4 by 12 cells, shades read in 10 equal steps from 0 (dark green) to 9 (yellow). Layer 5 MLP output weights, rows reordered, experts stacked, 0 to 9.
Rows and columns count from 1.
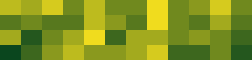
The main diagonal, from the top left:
7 4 4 7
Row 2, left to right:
3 4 3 3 7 5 3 9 4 3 6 3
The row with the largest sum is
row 1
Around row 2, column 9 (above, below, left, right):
4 4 9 3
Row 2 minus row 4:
3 2 -2 -4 2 0 -3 1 2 1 2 2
